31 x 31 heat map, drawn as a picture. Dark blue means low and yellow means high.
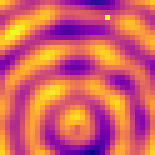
Rings: centred on the bottom middle. Average level on the scale: 60%. Histogram: bell-shaped. Lone odd cells: 1, higher than its neighbours. Ninth with the highest average: top left.
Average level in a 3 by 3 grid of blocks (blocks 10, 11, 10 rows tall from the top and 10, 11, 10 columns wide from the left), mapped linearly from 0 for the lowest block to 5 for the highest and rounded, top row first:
503
443
413
